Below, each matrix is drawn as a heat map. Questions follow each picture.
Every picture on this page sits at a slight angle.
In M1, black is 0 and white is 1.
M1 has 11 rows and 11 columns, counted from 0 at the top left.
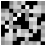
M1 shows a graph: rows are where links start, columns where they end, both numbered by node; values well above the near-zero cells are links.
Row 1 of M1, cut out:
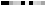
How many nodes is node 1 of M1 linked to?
7
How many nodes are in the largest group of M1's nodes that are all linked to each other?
6
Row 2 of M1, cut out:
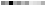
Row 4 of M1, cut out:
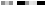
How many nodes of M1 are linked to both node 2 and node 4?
6
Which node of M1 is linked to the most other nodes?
node 2
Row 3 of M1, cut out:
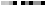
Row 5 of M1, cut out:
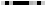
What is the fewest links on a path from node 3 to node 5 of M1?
2
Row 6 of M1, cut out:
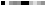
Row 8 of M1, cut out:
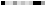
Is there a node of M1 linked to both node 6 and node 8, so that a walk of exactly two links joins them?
yes
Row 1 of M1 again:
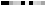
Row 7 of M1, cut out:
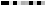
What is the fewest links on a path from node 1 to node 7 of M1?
2
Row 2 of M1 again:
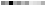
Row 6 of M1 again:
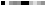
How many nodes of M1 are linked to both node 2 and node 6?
7
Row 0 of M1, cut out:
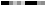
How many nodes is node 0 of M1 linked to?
6
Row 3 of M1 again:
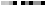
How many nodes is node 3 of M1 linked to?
7
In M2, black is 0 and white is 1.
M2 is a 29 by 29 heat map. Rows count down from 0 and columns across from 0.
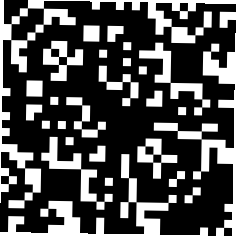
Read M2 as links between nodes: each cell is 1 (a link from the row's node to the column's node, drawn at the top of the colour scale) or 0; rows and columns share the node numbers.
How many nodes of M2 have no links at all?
0
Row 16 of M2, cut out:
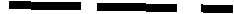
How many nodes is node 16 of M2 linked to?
6
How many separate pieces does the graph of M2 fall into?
1
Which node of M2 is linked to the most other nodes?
node 19
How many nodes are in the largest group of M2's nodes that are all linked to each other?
6
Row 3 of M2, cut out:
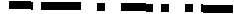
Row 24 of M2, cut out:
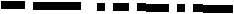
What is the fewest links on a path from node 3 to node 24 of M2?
1
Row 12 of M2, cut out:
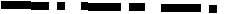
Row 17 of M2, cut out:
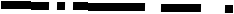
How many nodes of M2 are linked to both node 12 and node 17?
6
